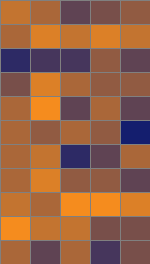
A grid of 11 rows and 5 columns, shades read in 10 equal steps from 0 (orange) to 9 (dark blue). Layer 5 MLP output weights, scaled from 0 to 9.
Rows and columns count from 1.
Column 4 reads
5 1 4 4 3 4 6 4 0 5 7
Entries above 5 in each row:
1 0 4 0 2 1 2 1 0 0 2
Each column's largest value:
8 7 8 7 9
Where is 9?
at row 6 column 5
